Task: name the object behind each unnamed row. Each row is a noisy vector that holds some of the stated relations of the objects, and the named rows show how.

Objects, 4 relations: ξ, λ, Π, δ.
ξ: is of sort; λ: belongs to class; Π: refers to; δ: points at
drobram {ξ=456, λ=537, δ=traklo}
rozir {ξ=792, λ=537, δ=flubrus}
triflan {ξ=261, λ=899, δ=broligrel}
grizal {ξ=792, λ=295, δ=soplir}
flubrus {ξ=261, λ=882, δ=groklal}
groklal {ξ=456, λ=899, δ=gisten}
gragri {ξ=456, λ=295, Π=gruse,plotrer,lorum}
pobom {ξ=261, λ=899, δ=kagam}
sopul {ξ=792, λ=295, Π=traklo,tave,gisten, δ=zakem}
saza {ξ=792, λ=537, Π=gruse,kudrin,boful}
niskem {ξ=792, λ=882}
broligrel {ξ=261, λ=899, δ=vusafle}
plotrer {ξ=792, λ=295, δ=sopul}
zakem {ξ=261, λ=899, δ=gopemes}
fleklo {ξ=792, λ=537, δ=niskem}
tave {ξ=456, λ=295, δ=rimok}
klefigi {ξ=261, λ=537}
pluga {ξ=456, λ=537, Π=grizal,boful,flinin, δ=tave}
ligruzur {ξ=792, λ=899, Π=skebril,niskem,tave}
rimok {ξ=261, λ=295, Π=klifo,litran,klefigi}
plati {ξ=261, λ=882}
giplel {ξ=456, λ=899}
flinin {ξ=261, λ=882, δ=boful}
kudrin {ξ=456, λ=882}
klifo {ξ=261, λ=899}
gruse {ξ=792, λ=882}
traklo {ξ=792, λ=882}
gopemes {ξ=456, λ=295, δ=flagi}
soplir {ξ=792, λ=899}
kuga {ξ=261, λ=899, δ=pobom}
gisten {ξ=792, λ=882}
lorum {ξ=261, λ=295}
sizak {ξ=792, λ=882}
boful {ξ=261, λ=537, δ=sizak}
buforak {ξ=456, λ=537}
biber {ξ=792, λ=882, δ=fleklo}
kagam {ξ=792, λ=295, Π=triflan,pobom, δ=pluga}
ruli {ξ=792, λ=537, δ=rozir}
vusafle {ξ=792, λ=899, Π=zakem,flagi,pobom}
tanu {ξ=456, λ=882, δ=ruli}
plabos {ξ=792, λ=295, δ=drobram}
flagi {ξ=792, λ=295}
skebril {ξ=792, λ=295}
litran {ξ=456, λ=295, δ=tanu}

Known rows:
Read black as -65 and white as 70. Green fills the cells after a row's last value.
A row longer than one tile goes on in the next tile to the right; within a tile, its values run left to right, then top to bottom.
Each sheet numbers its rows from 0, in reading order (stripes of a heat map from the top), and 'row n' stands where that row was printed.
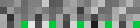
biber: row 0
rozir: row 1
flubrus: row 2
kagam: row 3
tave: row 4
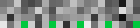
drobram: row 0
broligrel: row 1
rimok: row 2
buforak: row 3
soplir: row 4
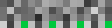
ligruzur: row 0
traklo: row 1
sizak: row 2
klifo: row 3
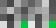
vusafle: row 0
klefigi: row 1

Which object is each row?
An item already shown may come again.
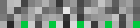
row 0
plotrer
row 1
tave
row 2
kuga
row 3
rimok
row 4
flinin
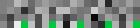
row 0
gisten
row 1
plati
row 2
flagi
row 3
grizal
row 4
gruse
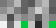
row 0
pluga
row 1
lorum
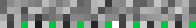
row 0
plati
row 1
flagi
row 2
skebril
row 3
plotrer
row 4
ruli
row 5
rimok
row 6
lorum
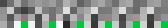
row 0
groklal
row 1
tanu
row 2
litran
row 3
gopemes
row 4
gragri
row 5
gopemes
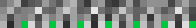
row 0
plabos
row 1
giplel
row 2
lorum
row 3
kuga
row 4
triflan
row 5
kudrin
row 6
pobom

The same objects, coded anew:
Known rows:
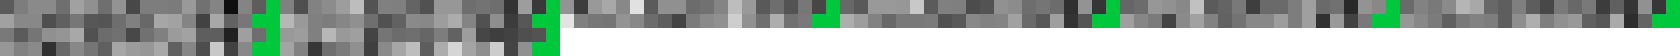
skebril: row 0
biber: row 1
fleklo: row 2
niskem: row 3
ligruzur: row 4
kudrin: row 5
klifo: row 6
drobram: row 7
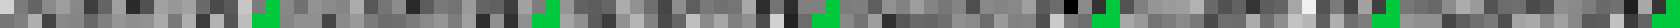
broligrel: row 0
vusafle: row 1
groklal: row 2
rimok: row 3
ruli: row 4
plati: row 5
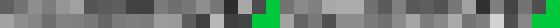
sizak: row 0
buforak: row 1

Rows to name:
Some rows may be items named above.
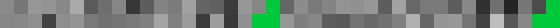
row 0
vusafle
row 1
gragri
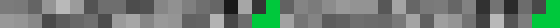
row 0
plati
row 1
gragri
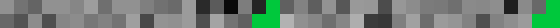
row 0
tave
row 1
sopul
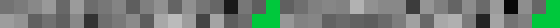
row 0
plabos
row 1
flagi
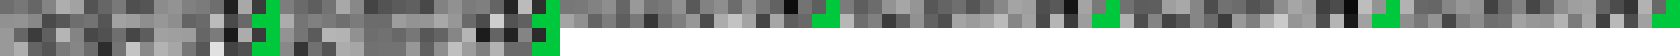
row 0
plati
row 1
flinin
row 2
plabos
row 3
kuga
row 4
pobom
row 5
triflan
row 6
flubrus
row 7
pluga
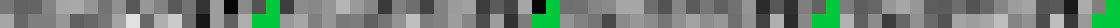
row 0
gopemes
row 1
tanu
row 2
giplel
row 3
kuga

